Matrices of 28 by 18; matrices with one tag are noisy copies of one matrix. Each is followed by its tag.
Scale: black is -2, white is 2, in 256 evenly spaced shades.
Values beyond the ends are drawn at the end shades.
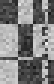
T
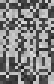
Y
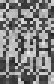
Y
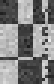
T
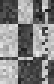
T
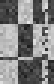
T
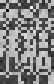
Y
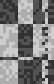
T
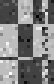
T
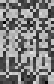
Y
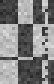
T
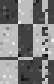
T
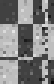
T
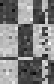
T
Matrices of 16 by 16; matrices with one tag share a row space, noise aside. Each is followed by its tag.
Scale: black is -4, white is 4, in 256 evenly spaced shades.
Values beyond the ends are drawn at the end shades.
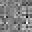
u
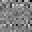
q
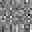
q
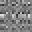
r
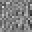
q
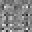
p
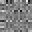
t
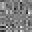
t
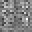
p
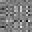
t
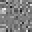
t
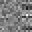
u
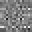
r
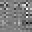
u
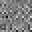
q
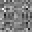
p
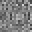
q
